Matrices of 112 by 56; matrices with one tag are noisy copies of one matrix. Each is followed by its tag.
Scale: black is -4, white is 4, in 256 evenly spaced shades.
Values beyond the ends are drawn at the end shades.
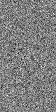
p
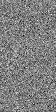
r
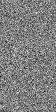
r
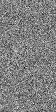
r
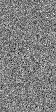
p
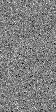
r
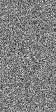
p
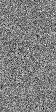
p
